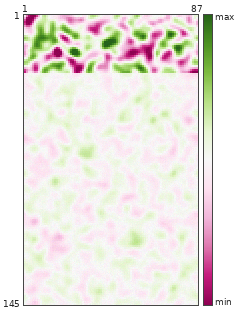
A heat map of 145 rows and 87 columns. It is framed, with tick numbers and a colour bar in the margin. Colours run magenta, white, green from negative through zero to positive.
Histogram: heavy tails on both sides. Grain: blotchy. Seam: horizontal, 20% of the way down, the bottom part calmer. Lone odd cells: none.
